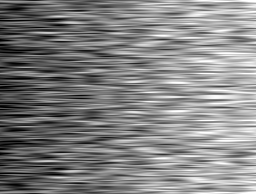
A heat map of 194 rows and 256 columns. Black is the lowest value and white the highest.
Slope: up to the right. Grain: streaks across. Mirror symmetry: top to bottom.
